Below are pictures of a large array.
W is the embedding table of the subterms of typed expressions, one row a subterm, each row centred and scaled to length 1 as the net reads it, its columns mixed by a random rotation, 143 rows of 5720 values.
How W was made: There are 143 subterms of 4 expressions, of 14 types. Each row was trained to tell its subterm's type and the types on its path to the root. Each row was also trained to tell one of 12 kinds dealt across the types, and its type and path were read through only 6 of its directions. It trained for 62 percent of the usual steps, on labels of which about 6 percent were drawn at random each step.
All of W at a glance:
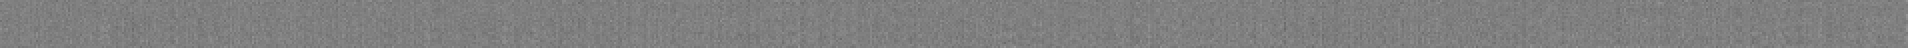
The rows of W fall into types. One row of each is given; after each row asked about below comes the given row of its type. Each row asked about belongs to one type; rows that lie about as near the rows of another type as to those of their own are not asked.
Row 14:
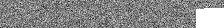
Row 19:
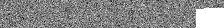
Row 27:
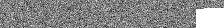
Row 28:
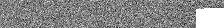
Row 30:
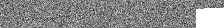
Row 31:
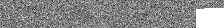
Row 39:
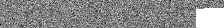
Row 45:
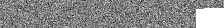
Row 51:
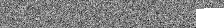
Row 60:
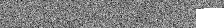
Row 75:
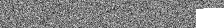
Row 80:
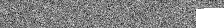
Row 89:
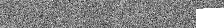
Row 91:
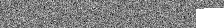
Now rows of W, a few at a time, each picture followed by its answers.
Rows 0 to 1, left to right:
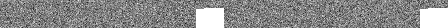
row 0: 30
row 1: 91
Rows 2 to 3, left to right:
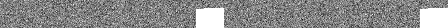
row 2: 75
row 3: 89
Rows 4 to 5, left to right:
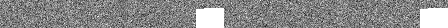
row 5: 51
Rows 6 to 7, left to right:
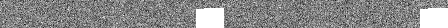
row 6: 14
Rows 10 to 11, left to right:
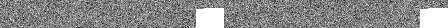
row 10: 75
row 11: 19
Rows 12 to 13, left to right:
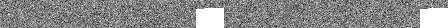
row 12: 91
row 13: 27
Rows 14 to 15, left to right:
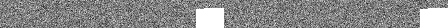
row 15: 89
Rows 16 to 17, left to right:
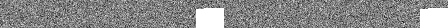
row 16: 75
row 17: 60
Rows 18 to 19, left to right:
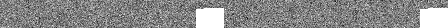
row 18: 28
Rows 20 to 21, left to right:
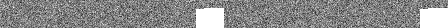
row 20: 31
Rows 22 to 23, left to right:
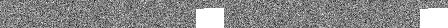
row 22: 14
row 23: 80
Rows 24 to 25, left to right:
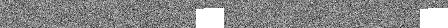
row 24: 28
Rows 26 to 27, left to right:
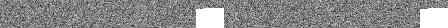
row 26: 30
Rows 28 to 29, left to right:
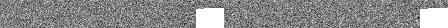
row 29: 91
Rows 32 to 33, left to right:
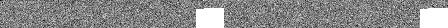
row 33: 30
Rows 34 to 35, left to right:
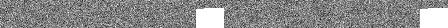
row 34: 91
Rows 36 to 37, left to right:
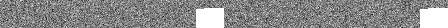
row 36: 28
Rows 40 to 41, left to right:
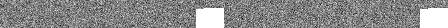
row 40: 30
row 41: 27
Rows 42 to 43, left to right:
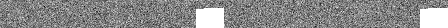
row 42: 91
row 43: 30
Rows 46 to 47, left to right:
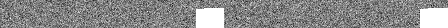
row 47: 51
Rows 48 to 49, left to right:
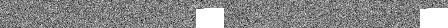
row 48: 80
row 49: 75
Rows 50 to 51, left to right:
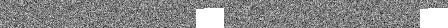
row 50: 27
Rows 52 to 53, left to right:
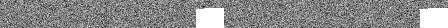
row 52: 91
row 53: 89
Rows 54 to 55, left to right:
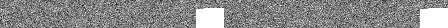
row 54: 80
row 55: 80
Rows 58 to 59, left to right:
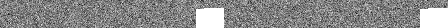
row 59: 27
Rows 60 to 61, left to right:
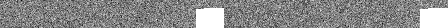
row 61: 60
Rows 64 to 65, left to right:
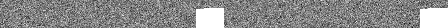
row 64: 14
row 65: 89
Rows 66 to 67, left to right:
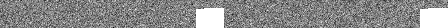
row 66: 60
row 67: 80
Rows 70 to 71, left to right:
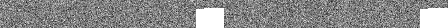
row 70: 45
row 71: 75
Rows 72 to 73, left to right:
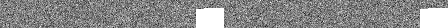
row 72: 60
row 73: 51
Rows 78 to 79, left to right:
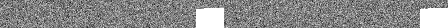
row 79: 51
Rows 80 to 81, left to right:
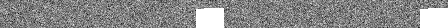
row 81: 91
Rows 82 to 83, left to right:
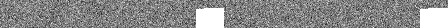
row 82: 89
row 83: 28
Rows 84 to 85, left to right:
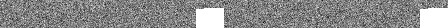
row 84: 28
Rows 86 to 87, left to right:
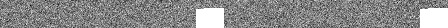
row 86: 80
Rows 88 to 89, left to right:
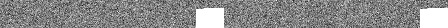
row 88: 75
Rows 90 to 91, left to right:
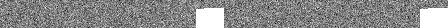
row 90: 80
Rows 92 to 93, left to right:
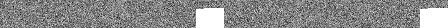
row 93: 30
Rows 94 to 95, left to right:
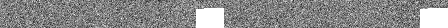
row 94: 80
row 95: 30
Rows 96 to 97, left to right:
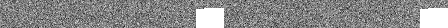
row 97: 60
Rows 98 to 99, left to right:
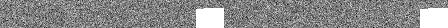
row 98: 28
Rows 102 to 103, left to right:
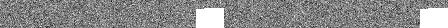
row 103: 75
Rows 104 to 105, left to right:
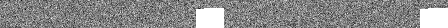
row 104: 60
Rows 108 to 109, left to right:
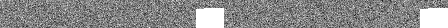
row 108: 28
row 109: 19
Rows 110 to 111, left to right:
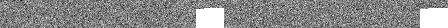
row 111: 28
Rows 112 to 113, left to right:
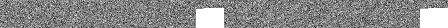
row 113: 51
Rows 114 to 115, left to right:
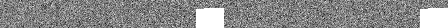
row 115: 75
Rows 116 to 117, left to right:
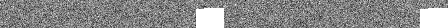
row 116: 45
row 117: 14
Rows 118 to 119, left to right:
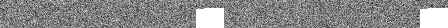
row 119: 89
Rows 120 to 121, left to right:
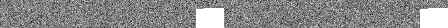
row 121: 91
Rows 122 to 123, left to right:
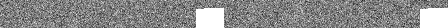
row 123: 89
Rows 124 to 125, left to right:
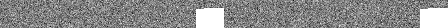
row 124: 27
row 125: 30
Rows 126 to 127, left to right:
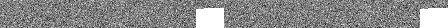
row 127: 30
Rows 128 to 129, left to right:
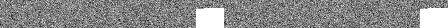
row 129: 51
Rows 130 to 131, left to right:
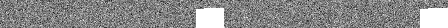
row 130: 75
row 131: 91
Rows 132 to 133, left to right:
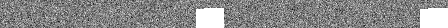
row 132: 60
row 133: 27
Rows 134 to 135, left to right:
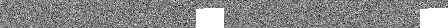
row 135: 51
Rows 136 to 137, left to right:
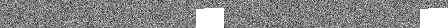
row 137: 14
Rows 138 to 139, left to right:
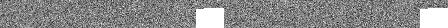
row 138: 60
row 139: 28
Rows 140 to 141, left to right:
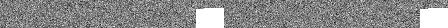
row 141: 27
